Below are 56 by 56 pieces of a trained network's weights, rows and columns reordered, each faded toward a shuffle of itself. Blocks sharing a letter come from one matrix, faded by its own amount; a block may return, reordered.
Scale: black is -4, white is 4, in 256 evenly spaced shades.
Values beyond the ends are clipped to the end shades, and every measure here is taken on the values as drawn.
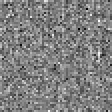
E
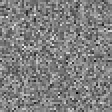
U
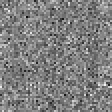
E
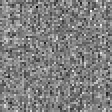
E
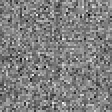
E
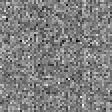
E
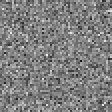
U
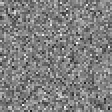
U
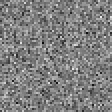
U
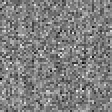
E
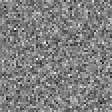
U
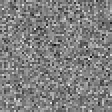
U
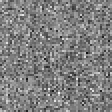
E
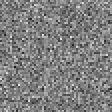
U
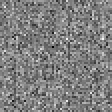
E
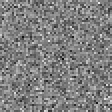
U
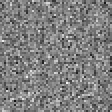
E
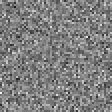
U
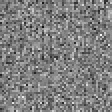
E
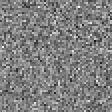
U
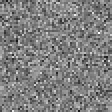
U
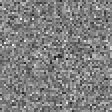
U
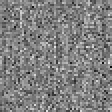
E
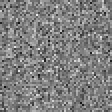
E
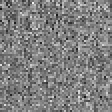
E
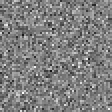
U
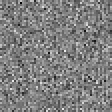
E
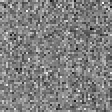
E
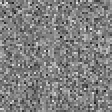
E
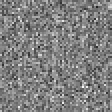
E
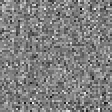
E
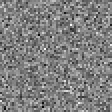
U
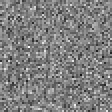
U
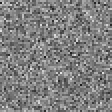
U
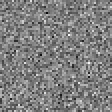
U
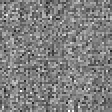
E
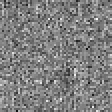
E
